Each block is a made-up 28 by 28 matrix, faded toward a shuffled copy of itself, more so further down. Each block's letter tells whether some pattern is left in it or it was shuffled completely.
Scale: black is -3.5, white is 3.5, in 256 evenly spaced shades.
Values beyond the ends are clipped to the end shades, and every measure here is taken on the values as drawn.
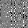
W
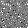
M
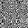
W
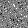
M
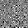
W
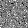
M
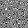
W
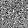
M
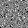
M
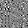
W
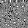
W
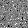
M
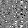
W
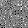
W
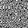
W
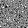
M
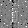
W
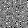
W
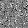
M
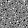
M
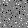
M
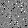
M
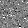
M
